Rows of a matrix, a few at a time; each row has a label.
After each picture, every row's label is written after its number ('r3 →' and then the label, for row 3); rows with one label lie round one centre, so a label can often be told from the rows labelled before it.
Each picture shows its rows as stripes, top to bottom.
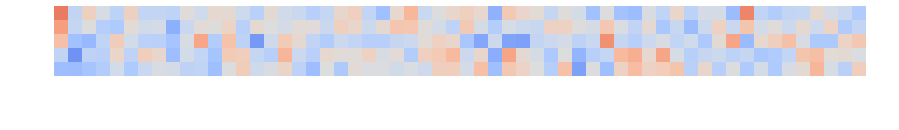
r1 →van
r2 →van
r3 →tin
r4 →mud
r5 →mud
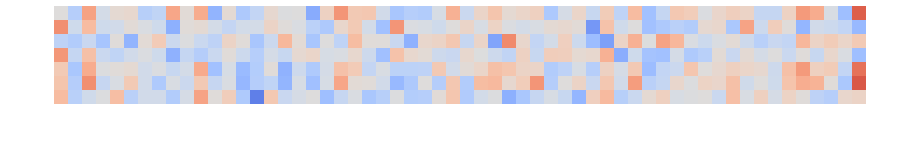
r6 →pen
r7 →van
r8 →mud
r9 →van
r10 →pen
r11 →pen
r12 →tin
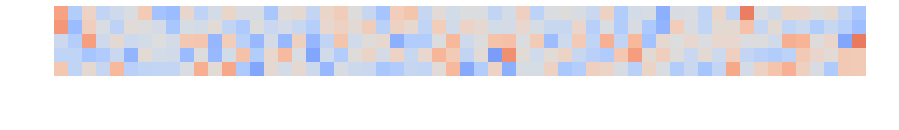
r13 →van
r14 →van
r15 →pen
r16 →mud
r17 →tin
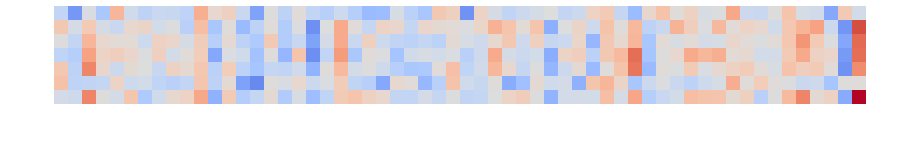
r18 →tin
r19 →pen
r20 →pen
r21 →pen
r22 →pen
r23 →tin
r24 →pen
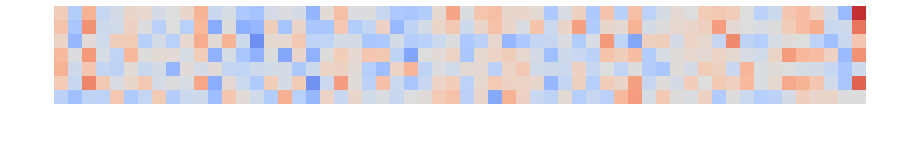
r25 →pen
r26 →pen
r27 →tin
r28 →pen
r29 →van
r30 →pen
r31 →mud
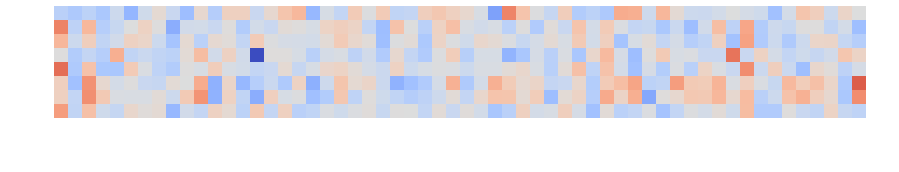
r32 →mud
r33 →van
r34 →van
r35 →tin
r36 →van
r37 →pen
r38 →pen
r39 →van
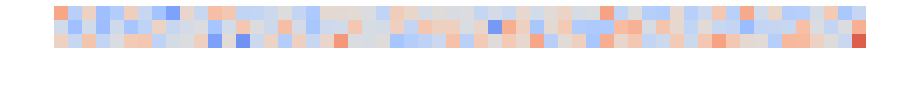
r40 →van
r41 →mud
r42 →pen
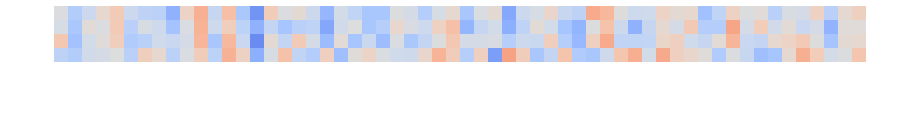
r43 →tin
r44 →tin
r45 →tin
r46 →mud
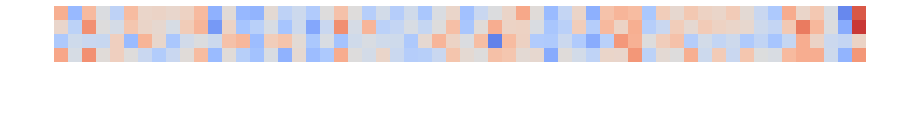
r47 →pen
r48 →pen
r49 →mud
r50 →pen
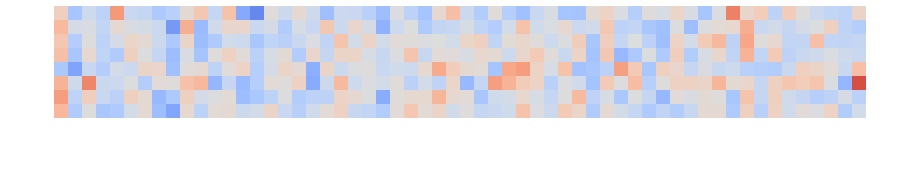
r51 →tin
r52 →van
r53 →van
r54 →van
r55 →mud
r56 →pen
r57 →van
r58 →van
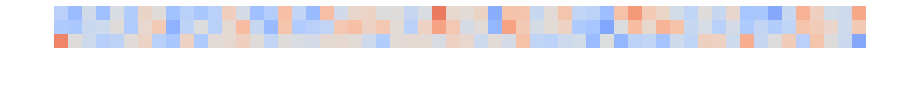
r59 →mud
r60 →mud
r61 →van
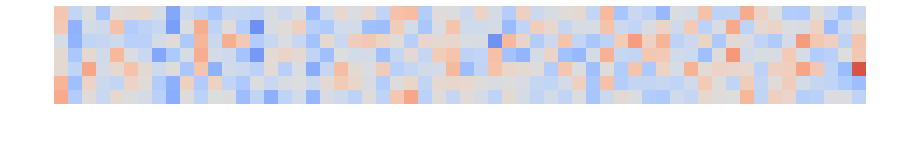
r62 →van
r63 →tin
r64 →mud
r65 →tin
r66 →pen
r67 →van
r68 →van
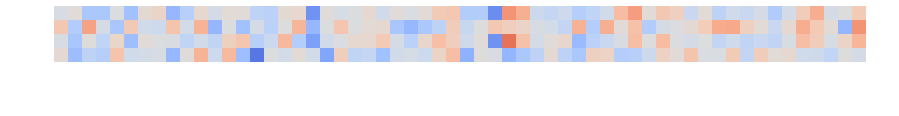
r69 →mud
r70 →pen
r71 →mud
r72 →tin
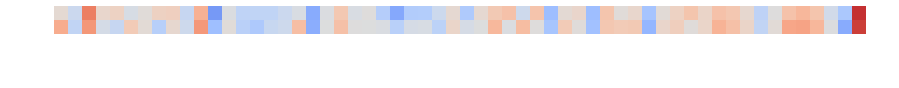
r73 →pen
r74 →pen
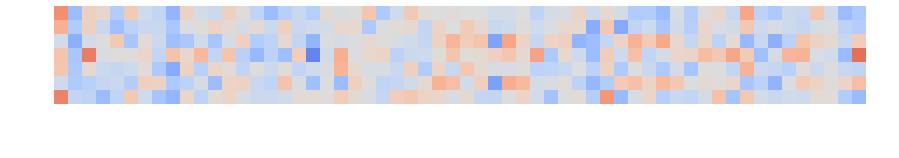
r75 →van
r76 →van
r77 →mud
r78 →pen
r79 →van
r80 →mud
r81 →van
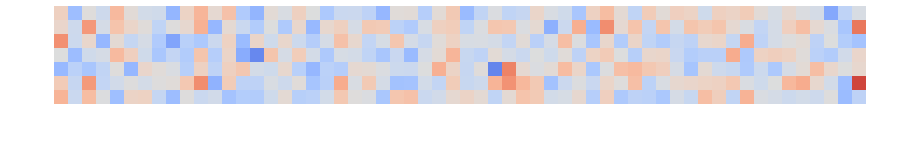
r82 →tin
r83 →pen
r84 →van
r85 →tin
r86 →mud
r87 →pen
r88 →van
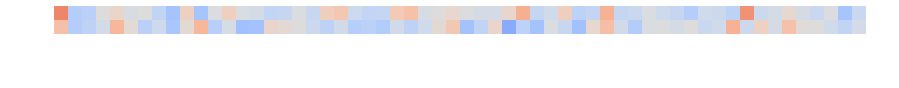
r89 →van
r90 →tin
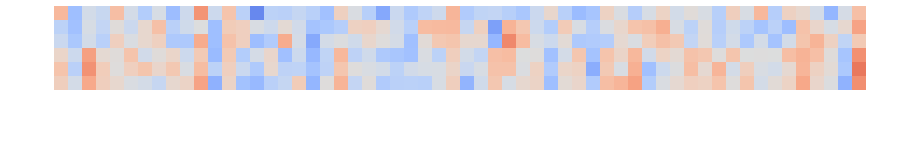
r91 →tin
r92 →mud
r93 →mud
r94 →pen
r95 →pen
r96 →pen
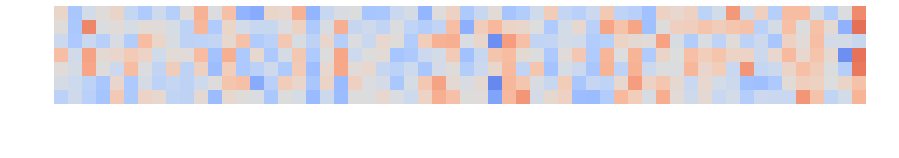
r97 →tin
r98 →pen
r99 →mud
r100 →pen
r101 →pen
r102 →mud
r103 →mud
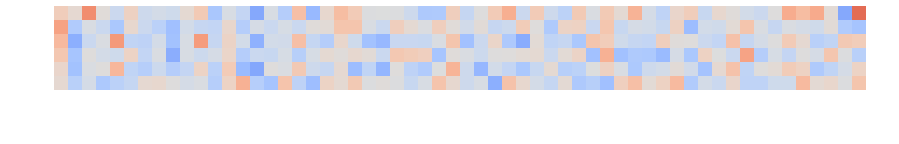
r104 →pen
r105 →van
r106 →tin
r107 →van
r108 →tin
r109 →mud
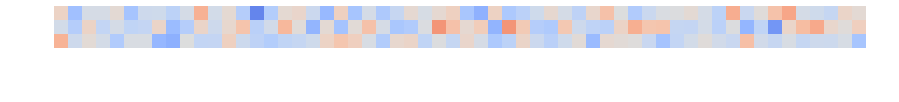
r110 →tin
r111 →mud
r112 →van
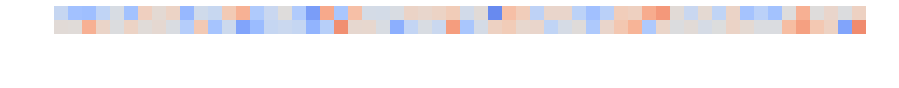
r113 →mud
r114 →pen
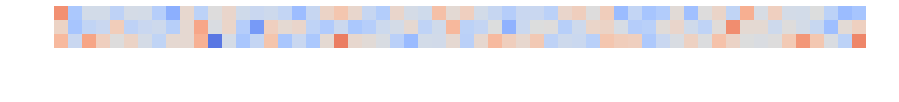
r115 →van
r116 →tin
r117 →pen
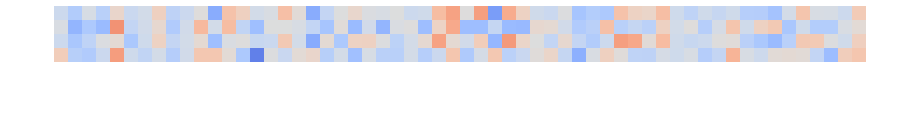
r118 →mud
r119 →tin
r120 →mud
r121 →tin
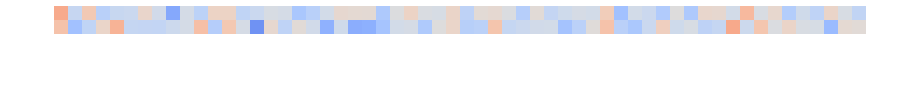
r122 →van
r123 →tin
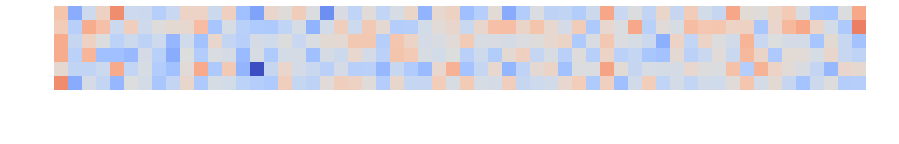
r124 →tin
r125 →pen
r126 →van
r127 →van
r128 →tin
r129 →van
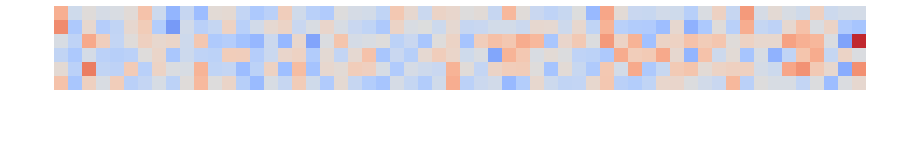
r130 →van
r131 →van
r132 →pen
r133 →mud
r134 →pen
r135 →tin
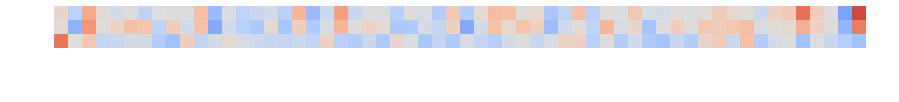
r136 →pen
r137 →pen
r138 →van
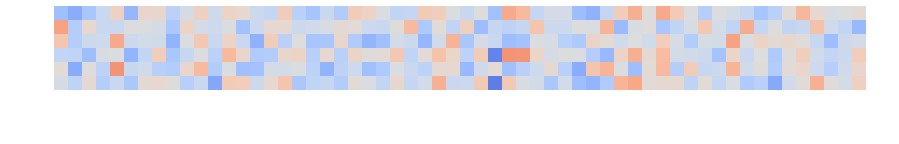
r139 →mud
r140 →van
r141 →tin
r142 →mud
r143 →tin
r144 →mud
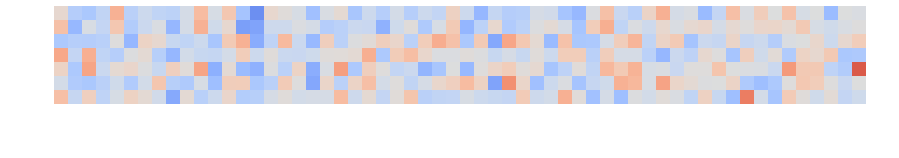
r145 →tin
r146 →tin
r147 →mud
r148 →van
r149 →pen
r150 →mud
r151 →van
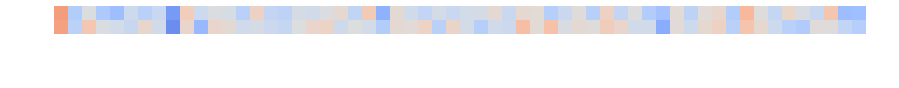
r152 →van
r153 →van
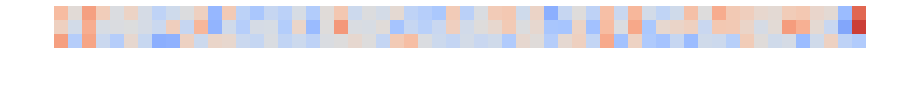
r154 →pen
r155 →pen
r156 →van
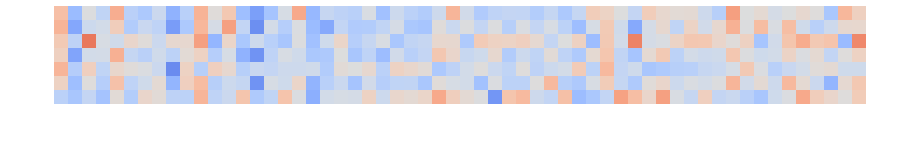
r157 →tin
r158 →tin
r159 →pen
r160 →tin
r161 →van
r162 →tin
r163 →mud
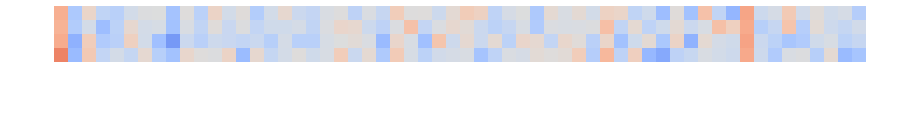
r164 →van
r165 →van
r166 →van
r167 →van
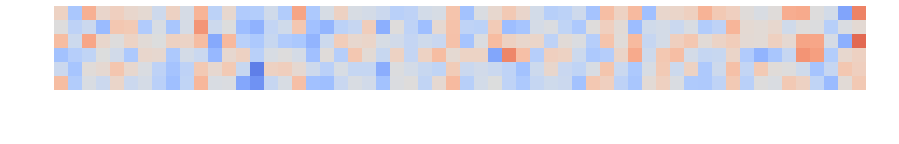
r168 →pen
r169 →tin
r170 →pen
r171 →mud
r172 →tin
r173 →tin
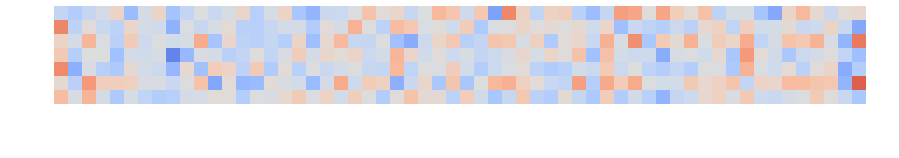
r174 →mud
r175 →van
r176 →pen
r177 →van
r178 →van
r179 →pen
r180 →van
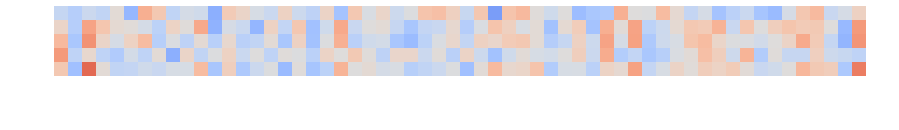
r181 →mud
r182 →pen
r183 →pen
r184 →van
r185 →pen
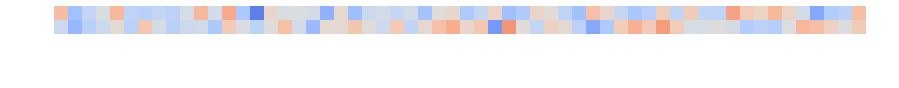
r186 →tin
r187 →mud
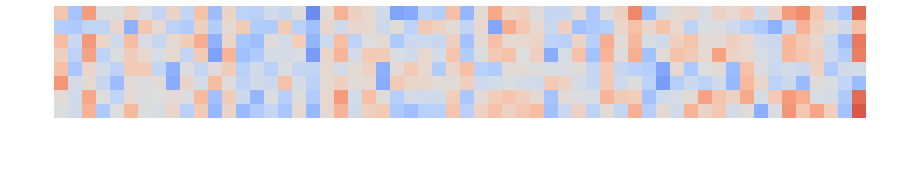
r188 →pen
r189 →mud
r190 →pen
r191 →pen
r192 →van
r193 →van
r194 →pen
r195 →pen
